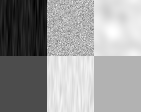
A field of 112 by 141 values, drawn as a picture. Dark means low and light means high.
The table splits into 2 rows of 3 panels. Panel 1,1: very low, streaked downward, faint in contrast. Panel 1,2: high, fine-grained. Panel 1,3: very high, smooth, faint in contrast. Panel 2,1: low, flat. Panel 2,2: very high, streaked downward, faint in contrast. Panel 2,3: high, flat.
